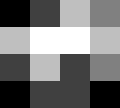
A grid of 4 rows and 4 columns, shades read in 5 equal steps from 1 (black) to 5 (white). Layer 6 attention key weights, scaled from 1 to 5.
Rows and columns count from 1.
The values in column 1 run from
1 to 4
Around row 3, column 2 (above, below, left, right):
5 2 2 2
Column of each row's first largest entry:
3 2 2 2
